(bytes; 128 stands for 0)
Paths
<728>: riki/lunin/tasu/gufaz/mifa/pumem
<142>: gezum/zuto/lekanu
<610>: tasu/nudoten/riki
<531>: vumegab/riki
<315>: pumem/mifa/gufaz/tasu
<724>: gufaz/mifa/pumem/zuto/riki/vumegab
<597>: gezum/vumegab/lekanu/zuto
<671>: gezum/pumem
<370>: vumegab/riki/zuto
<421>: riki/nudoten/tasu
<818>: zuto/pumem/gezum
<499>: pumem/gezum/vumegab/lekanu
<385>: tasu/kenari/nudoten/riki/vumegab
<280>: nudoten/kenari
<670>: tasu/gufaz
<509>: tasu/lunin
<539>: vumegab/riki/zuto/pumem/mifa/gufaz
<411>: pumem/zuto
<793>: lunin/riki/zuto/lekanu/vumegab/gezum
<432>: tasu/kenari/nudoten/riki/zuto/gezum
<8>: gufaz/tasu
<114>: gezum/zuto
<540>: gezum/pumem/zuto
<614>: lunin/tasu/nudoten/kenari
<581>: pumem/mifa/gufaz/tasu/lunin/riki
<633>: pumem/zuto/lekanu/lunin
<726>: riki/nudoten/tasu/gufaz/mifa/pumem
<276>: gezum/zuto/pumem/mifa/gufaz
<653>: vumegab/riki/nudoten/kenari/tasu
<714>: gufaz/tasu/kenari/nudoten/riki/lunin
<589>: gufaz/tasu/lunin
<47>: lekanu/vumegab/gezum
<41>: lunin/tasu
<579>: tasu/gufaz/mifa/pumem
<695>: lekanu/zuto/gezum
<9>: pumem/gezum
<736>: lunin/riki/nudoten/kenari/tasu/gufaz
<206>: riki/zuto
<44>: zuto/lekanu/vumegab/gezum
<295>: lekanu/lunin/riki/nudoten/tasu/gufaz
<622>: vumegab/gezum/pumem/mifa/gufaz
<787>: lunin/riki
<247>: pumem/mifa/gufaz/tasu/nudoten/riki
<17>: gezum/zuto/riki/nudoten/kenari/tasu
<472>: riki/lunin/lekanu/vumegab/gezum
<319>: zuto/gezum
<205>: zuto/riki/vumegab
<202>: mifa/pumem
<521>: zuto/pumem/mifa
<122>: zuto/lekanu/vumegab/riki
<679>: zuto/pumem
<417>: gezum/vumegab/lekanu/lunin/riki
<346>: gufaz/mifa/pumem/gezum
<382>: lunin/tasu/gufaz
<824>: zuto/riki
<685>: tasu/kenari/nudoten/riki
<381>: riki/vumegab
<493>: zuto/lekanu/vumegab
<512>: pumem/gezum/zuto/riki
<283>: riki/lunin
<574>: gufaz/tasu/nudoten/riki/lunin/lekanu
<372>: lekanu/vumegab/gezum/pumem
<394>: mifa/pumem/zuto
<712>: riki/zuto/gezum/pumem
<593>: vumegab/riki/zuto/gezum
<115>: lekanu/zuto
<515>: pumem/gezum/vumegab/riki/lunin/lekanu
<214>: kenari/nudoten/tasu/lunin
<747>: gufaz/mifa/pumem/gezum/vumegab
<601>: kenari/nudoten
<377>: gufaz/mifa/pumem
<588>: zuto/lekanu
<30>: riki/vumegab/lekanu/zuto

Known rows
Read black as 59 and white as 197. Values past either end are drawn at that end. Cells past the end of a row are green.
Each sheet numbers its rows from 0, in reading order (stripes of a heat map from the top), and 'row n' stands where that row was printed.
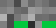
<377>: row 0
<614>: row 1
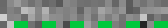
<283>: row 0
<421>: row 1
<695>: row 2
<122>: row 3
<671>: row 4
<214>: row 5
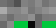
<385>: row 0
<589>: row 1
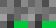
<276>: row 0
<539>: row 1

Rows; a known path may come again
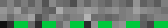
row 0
<295>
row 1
<276>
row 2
<385>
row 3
<614>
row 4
<381>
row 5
<44>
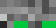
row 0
<214>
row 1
<346>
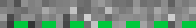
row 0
<539>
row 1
<41>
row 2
<588>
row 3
<283>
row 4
<531>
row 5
<122>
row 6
<581>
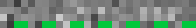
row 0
<726>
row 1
<695>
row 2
<787>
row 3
<30>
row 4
<593>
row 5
<421>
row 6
<601>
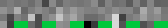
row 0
<597>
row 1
<728>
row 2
<610>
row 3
<382>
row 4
<521>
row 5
<17>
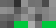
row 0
<747>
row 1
<724>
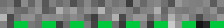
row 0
<377>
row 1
<671>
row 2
<653>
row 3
<493>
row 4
<579>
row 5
<142>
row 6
<512>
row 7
<670>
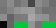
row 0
<589>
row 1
<432>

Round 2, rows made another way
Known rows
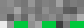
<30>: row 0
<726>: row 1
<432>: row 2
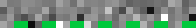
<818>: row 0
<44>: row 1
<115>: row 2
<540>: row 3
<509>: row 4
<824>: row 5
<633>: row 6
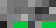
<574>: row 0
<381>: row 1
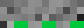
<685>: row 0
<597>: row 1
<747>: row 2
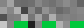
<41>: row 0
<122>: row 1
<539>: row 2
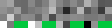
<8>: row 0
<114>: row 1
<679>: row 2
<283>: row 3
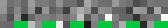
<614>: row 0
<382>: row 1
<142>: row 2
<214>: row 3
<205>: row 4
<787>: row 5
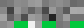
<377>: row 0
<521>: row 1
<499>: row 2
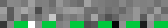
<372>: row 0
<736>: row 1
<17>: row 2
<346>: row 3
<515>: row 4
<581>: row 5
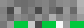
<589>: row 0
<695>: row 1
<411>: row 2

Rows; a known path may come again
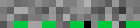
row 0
<499>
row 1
<622>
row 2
<9>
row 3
<385>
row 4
<319>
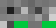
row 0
<679>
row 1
<512>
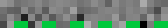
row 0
<724>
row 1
<370>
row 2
<793>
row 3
<539>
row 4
<726>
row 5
<714>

